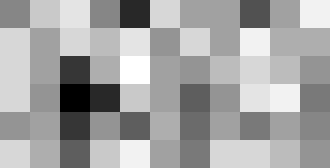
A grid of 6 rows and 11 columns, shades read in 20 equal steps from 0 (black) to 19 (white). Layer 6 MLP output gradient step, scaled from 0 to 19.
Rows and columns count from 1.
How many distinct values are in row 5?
8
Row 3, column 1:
16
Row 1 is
10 15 17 10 3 16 12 12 6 12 18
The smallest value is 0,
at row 4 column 3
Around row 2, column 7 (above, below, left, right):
12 11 11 12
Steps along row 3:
down down up up down down up up down down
